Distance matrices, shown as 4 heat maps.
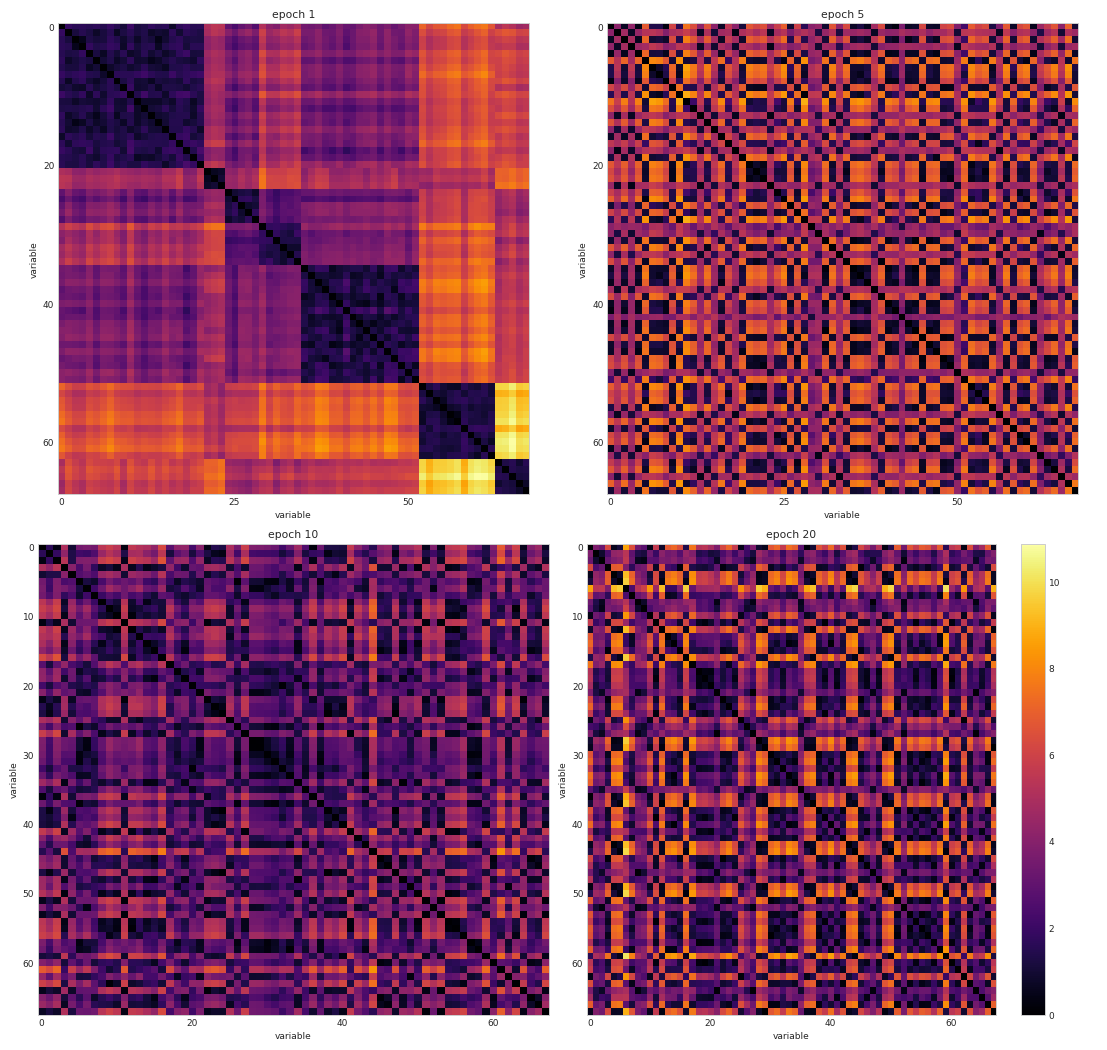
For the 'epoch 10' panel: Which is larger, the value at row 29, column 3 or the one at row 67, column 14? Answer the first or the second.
the second
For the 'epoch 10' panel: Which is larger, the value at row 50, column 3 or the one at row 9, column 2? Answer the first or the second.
the second
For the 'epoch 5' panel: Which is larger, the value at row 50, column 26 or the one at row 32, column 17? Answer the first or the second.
the first
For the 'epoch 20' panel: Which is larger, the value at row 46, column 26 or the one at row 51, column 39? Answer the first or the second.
the first
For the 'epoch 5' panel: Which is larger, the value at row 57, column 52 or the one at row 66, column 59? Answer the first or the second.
the second
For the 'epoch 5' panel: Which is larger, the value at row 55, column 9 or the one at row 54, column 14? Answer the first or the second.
the first
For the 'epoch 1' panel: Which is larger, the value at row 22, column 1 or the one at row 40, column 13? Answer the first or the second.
the first
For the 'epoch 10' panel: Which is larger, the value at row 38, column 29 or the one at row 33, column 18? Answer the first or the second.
the first
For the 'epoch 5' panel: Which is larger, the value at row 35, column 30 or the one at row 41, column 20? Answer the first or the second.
the second
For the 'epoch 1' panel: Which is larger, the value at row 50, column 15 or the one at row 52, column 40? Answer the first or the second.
the second
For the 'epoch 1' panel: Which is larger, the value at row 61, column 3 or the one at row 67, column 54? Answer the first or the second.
the second
